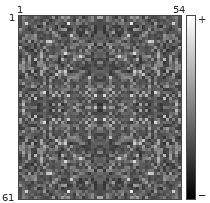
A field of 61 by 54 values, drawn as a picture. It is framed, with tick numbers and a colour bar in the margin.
Stripes: none. Histogram: skewed, a long tail of high values. Average level on the scale: 40%. Odd rows or columns: none. Mirror symmetry: left to right and top to bottom.
